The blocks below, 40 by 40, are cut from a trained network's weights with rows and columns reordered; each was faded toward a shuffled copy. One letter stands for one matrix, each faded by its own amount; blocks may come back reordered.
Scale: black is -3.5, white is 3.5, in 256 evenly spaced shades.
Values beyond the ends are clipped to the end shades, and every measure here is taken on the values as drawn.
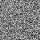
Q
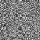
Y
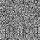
Y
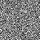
Q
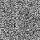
Q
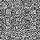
Y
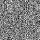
Q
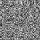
Y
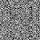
Y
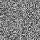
Q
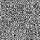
Y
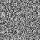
Q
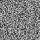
Q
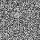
Q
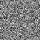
Y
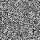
Q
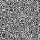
Y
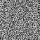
Q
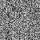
Q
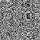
Y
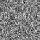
Y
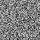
Q
